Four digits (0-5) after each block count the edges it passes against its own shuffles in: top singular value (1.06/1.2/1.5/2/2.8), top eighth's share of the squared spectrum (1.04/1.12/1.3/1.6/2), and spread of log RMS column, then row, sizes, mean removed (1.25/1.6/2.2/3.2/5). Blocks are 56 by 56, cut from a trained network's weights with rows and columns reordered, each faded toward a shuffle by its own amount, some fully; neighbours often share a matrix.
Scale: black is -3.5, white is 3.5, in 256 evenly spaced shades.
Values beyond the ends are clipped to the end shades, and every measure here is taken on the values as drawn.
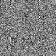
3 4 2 1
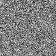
1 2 0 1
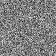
0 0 0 0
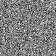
0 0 0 0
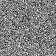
0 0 0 0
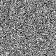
0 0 0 0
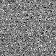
0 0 0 0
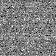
2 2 0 0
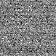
2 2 1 0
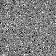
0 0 0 0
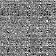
3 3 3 0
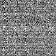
3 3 2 0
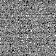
2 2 2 0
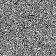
0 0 0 0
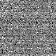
2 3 2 0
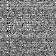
3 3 2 1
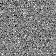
0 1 0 0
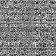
3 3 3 1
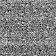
2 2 1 0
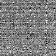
3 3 2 0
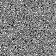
0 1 0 0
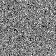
0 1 0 0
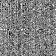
2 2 0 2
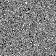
0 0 0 0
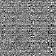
3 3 3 0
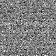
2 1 1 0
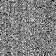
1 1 0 0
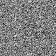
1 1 0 0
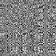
4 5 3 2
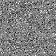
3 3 1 1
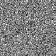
2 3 1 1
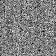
1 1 0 0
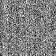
2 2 0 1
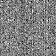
2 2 0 2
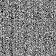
2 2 0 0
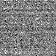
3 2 2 0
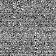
2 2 2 0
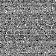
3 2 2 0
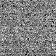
2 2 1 0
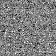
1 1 0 0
